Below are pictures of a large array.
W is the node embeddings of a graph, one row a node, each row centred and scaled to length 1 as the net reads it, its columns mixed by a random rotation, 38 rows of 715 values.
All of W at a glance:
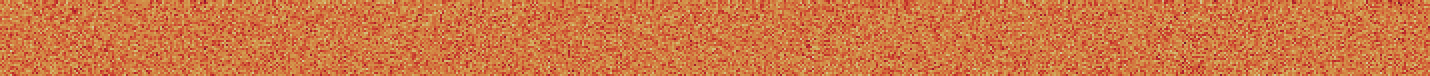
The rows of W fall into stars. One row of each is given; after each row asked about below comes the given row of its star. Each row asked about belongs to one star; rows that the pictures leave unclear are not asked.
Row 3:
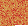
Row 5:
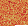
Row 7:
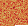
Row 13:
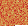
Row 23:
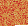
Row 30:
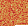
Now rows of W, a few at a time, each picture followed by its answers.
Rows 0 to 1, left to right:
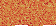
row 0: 3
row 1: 3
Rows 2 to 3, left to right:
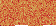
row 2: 30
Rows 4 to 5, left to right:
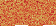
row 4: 7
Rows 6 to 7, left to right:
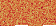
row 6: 30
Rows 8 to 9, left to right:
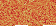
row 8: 23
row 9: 7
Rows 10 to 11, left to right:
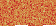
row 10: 23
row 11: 5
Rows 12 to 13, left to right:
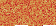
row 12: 7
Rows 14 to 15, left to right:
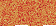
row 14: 5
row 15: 23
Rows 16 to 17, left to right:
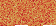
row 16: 5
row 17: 13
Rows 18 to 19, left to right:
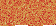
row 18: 23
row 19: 13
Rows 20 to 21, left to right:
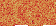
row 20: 5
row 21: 30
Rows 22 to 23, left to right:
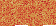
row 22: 7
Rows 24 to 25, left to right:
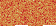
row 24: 5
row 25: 7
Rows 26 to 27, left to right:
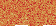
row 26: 13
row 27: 3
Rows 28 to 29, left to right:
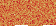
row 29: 3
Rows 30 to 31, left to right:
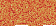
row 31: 13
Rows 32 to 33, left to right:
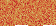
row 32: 23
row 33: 13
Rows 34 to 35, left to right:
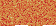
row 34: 5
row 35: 7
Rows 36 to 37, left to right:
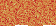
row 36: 13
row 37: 7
